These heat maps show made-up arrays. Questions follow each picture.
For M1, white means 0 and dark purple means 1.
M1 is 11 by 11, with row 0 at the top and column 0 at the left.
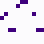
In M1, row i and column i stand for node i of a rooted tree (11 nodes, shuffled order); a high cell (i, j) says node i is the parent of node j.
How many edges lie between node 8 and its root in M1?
2
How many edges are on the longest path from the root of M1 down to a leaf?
5
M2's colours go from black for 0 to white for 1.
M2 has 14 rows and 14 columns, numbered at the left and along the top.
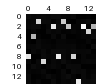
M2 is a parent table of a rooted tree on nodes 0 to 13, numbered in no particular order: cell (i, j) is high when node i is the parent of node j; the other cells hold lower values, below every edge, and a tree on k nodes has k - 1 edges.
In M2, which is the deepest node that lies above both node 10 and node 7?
1
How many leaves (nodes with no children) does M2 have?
7
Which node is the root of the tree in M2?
4
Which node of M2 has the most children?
2
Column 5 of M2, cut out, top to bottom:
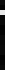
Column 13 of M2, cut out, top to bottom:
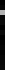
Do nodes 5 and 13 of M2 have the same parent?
yes
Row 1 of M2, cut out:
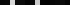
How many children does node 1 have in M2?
2
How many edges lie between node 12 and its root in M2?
6
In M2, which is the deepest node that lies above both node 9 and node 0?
8
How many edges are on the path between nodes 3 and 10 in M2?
5
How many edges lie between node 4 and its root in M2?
0
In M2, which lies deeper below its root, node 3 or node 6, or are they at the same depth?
node 3
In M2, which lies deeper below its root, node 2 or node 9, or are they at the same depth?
node 9
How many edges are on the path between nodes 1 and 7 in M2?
1
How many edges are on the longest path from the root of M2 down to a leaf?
6
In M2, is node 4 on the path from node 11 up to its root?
yes
